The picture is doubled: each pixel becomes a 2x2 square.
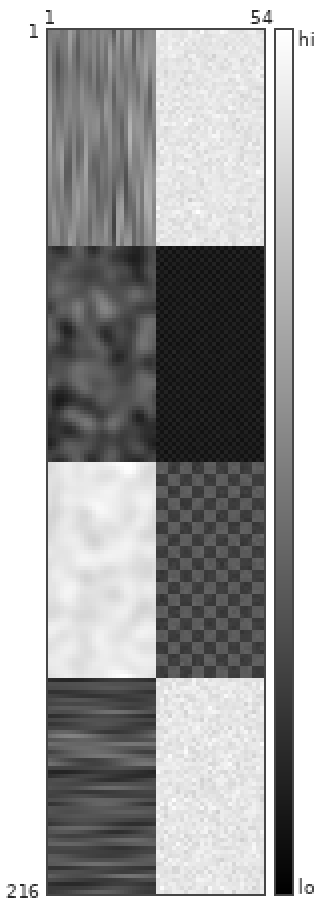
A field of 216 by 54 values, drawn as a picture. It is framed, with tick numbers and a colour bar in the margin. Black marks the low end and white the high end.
It is made of 4 by 2 panels. Panel 1,1: middling, streaked downward. Panel 1,2: very high, fine-grained, faint in contrast. Panel 2,1: low, blotchy. Panel 2,2: very low, checkered, faint in contrast. Panel 3,1: very high, blotchy, faint in contrast. Panel 3,2: low, checkered. Panel 4,1: low, streaked across. Panel 4,2: very high, fine-grained, faint in contrast.
